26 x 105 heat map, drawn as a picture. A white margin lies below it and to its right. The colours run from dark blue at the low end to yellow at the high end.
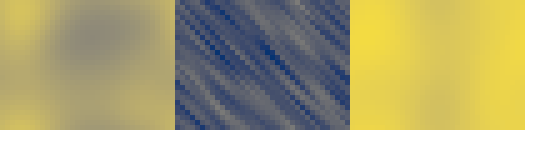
It is made of 1 by 3 panels. Panel 1,1: high, smooth. Panel 1,2: low, slanting down to the right. Panel 1,3: very high, smooth, faint in contrast.
